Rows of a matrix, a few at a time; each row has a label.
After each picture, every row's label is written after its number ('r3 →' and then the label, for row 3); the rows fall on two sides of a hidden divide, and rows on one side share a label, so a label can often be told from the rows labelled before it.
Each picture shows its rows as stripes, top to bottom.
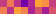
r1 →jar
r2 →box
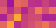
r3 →box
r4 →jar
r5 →box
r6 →jar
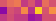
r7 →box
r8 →jar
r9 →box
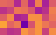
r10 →jar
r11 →box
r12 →jar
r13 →jar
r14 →jar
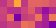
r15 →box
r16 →box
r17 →jar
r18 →box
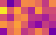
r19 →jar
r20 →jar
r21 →box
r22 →box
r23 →box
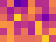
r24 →jar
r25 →jar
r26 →box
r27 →jar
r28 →jar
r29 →jar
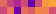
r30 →jar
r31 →jar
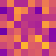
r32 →jar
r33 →box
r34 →box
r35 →jar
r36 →box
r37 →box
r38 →jar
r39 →box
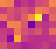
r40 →jar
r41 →jar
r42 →jar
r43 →box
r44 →box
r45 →box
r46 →box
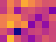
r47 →jar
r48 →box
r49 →box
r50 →box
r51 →jar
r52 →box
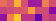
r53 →box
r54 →box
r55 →box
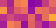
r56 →box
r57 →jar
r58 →jar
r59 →box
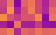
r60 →jar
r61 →jar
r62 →jar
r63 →box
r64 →jar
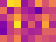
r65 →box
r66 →box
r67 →box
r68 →box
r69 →box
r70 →box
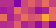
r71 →jar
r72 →box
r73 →jar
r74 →box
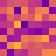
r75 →box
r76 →jar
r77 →jar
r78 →box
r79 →box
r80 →jar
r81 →box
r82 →jar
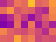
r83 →jar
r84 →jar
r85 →box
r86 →box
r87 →jar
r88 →box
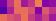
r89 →box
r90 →box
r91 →box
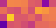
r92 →box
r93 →jar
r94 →jar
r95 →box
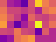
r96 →jar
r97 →jar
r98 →jar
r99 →jar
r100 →box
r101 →box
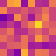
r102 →box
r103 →jar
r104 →box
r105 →jar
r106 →jar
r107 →jar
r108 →box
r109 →jar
